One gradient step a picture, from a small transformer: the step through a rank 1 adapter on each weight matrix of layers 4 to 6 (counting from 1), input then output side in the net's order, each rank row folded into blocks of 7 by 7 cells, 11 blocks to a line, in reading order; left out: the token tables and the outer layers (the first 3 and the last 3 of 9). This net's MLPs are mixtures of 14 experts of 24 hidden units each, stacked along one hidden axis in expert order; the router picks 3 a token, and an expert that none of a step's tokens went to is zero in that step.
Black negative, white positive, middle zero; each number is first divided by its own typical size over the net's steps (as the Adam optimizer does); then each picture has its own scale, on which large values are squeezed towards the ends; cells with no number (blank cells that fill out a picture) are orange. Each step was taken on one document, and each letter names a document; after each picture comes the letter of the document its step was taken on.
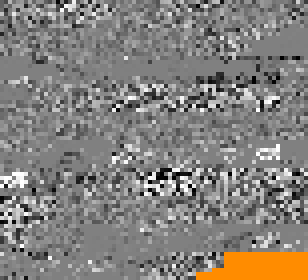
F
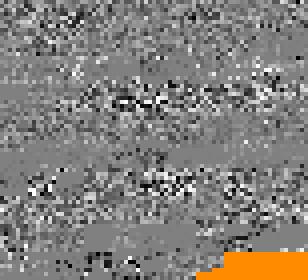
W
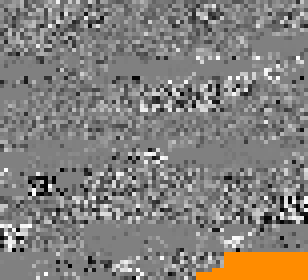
W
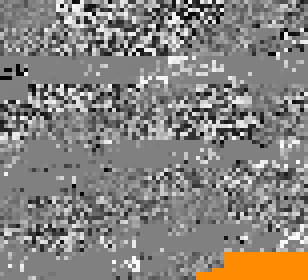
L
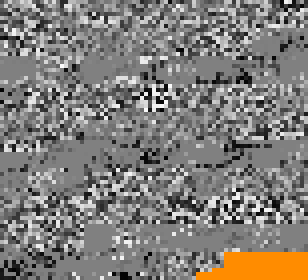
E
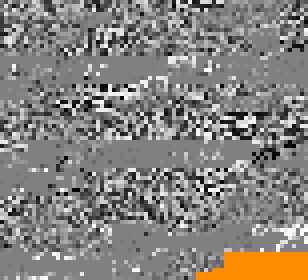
L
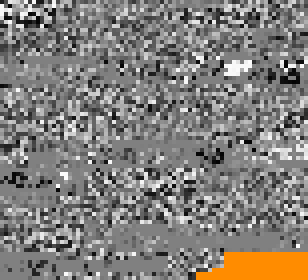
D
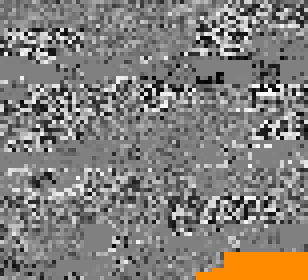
E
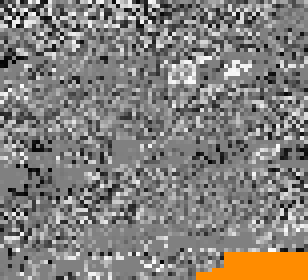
D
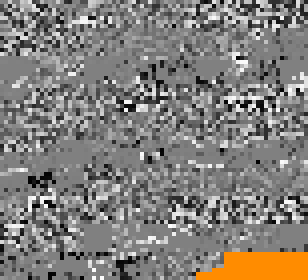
E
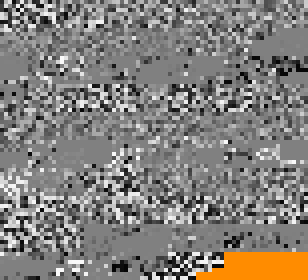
F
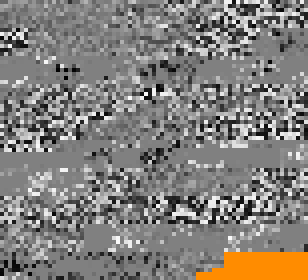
E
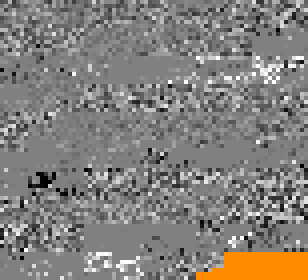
W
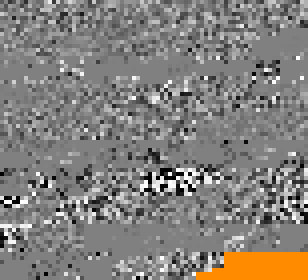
W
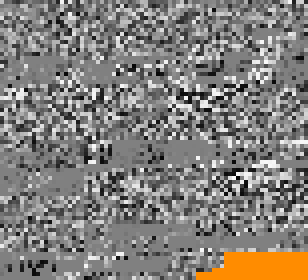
D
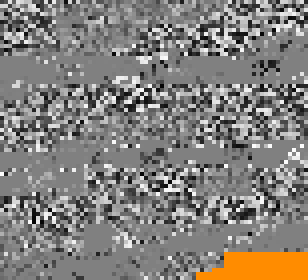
E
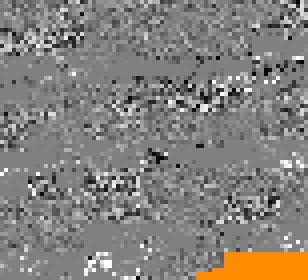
W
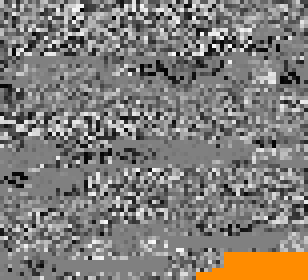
D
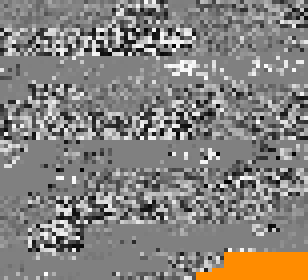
L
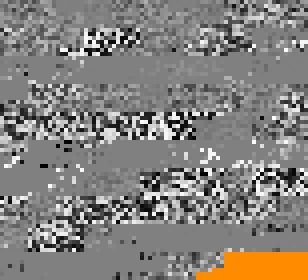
L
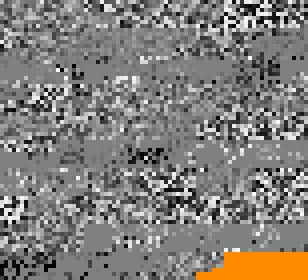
E
